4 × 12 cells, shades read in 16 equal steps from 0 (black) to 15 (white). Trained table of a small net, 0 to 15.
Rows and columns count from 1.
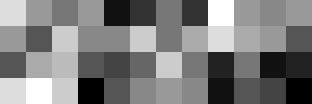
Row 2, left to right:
9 5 12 8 8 12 7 10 13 10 9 5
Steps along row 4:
up down down up up up down down up down down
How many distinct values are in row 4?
9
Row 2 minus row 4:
-4 -10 0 8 3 4 -2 2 12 5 5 5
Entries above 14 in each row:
1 0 0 1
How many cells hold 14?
0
